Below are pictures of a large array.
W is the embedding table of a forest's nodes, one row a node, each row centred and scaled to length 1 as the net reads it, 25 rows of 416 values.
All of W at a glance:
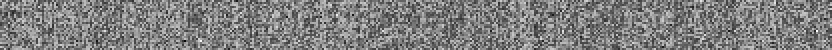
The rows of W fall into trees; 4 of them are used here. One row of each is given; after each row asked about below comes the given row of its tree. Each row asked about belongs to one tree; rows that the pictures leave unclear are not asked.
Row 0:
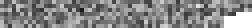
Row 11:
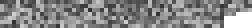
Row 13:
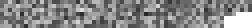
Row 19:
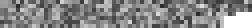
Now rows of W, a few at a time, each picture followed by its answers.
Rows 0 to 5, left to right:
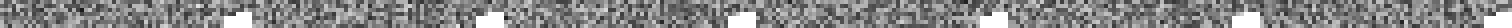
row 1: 13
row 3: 19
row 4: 13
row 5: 0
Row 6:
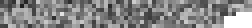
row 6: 11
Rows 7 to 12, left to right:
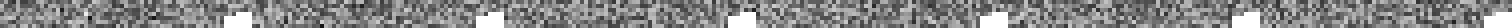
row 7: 11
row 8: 11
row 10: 13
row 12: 13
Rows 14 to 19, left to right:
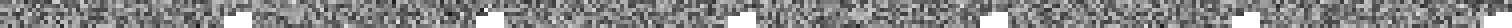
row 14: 0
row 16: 0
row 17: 13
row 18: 0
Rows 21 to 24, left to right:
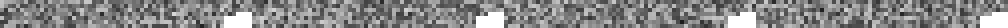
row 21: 19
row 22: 11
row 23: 19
